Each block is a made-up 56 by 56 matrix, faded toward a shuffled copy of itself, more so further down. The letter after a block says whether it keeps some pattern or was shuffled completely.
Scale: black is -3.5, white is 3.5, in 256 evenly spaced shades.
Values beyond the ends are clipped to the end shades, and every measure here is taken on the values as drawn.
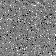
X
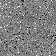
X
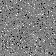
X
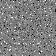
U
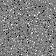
U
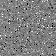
X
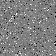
X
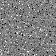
X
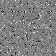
U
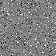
U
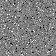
X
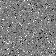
X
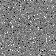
U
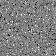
X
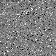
U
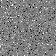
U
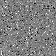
U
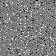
X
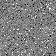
X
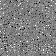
U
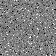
X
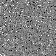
U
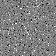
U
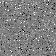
X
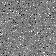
X
